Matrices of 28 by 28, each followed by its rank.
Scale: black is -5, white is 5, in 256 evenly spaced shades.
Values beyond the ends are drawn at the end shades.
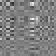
two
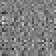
five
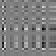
one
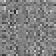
five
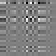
one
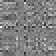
five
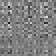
three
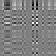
one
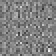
five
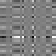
one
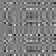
two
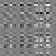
two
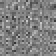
five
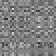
three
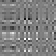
two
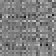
three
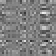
three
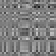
two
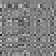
three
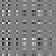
one
